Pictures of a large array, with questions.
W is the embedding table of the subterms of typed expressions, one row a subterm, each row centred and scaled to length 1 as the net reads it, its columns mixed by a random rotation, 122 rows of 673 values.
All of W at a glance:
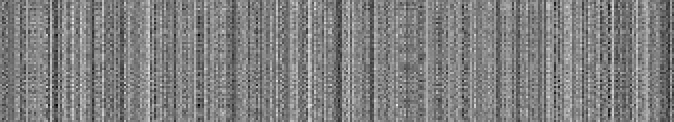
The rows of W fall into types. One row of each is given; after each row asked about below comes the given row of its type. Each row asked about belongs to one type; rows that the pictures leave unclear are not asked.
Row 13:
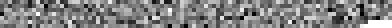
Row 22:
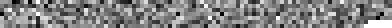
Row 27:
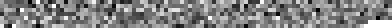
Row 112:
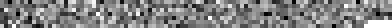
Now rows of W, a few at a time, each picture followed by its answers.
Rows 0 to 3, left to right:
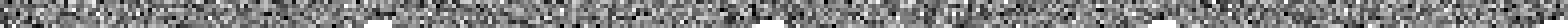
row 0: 112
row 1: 13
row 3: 13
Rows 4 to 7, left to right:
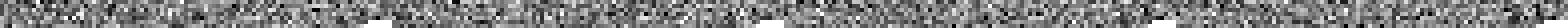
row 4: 27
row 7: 13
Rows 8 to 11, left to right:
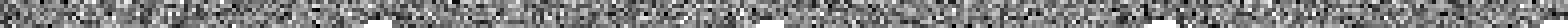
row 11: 112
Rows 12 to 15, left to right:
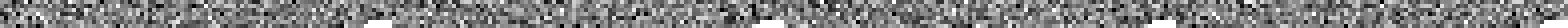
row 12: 22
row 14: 13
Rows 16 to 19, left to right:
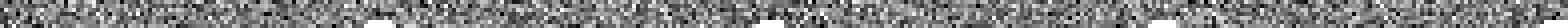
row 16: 112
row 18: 112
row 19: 22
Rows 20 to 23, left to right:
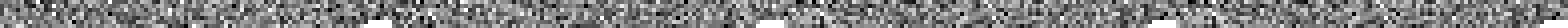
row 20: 13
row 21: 112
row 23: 22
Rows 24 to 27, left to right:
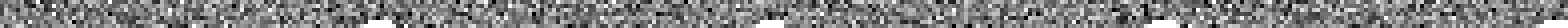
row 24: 13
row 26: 13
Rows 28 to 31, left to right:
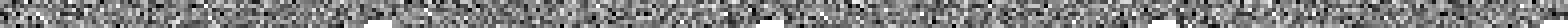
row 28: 22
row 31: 112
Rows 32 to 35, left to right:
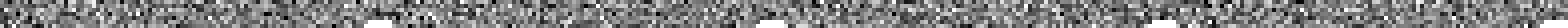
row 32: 112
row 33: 22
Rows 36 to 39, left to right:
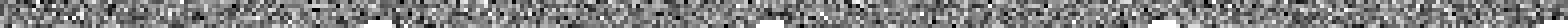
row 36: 27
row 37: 112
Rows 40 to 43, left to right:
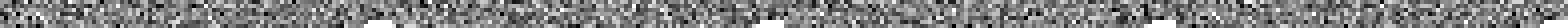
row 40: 22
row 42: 13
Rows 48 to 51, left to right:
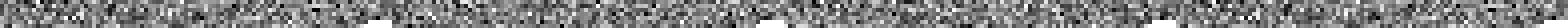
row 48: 27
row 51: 27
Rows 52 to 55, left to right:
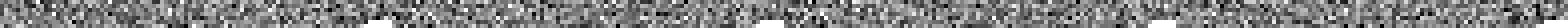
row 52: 13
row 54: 112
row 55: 13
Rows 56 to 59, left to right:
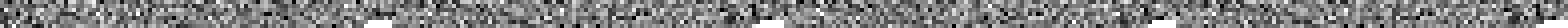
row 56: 112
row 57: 13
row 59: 13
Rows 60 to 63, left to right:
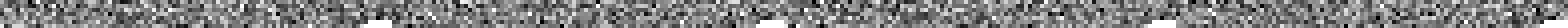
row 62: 27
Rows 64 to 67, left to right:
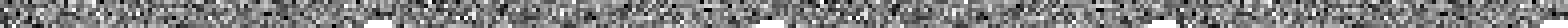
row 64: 112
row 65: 27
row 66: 27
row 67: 112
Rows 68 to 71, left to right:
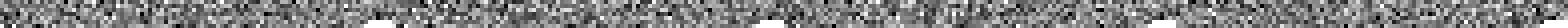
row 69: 27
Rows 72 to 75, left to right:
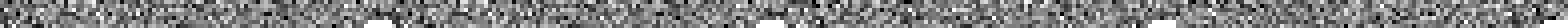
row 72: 112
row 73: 112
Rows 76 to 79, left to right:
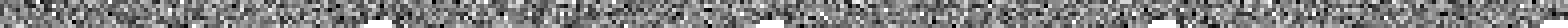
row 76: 13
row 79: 112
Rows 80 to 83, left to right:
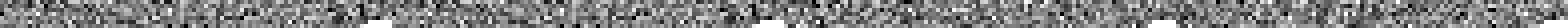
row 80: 13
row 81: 13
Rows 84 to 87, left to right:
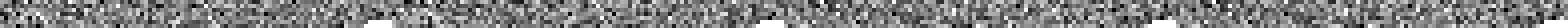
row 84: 22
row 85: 22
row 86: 13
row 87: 13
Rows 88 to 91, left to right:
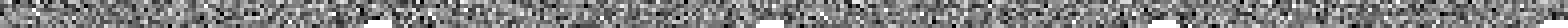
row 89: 112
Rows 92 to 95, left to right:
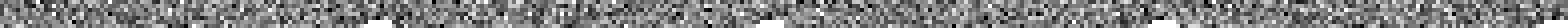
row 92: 13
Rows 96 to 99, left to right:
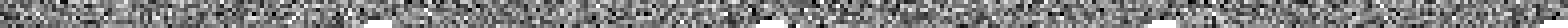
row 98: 27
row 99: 22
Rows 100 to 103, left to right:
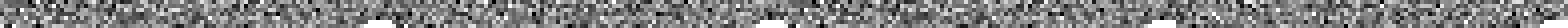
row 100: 27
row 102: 27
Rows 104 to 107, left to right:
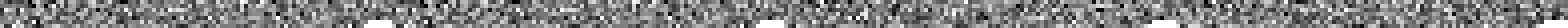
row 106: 27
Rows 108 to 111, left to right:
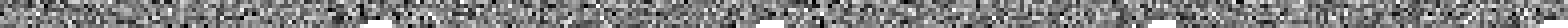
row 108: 13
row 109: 22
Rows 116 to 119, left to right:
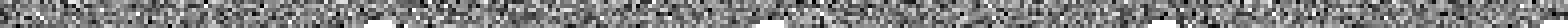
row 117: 27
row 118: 22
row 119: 112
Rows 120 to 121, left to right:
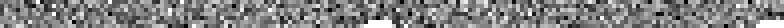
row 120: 13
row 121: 112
